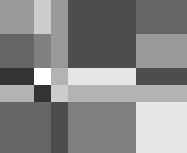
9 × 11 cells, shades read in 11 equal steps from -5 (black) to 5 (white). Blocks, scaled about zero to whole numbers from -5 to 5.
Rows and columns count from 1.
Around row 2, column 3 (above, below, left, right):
3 0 1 1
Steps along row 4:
same up up down same same same up same same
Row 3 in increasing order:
-2 -2 -2 -2 -1 -1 0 1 1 1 1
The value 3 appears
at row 1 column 3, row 2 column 3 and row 6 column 4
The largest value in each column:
2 2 5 3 4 4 4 4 4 4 4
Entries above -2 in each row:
7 7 7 7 6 10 10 10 10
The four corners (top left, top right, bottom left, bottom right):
1 -1 -1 4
